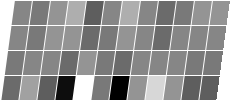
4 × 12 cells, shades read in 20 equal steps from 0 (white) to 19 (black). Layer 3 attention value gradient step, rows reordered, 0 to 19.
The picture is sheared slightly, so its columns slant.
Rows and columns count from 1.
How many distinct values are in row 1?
6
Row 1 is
9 10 8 6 12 9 6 9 11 10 8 8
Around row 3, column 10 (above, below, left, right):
9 8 9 10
